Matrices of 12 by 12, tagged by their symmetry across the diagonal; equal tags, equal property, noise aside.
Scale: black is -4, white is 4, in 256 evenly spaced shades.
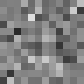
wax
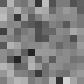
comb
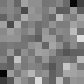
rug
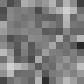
rug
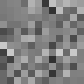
wax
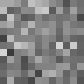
comb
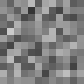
wax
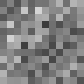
rug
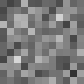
rug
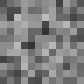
rug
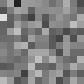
wax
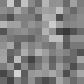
comb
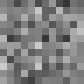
wax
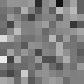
wax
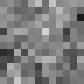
comb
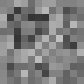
rug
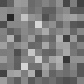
comb
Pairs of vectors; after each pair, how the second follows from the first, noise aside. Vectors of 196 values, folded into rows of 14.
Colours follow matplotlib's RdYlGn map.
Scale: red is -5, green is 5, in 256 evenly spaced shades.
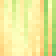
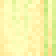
shrunk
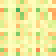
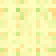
shrunk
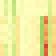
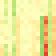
copied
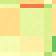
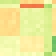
copied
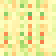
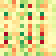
scaled up
